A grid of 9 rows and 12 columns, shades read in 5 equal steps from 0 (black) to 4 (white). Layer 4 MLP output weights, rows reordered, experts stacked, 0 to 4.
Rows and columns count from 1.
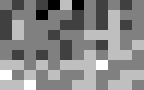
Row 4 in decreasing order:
3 3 3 3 2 2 2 2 2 2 1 1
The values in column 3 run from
2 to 4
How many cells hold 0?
3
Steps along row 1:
down up down down up down up down up down up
